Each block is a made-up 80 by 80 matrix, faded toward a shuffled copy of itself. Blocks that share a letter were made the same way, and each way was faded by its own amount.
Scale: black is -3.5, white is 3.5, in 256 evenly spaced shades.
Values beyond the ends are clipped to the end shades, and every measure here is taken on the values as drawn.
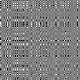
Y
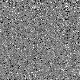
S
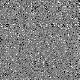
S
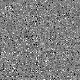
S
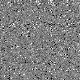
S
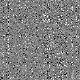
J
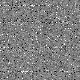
S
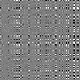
Y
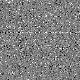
S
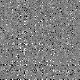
J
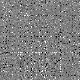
J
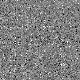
S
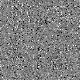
S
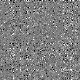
J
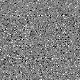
S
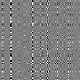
Y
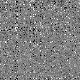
J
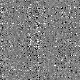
J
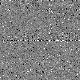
S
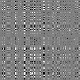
Y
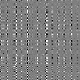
Y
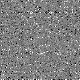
S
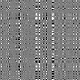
Y
